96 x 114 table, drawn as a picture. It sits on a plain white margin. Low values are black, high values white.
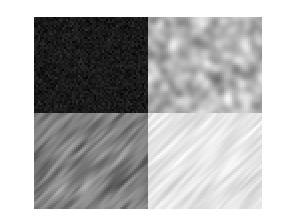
It is made of 2 by 2 panels. Panel 1,1: very low, fine-grained, faint in contrast. Panel 1,2: high, blotchy. Panel 2,1: middling, slanting up to the right. Panel 2,2: very high, slanting up to the right, faint in contrast.
